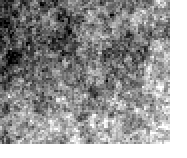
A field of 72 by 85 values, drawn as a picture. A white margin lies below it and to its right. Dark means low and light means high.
Ninth with the highest average: bottom right. Histogram: bell-shaped. Slope: up to the bottom right. Stripes: none.
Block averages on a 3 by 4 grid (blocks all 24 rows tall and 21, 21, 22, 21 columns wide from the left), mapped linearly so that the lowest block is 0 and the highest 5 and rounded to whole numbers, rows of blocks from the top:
0133 | 1224 | 3445
